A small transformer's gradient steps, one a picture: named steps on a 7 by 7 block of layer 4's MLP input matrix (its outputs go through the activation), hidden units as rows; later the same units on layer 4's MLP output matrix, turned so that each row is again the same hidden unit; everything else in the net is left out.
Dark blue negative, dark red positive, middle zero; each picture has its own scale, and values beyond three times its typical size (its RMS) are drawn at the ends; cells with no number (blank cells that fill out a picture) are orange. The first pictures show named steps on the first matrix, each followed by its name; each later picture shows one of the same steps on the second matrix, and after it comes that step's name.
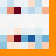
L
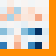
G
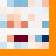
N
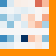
N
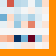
N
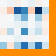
G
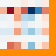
G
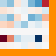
N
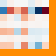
G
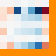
G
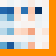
G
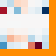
L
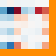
G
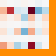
G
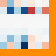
L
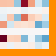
N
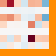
N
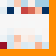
L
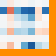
G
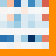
N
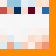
L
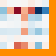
G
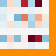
N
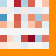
N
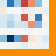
N
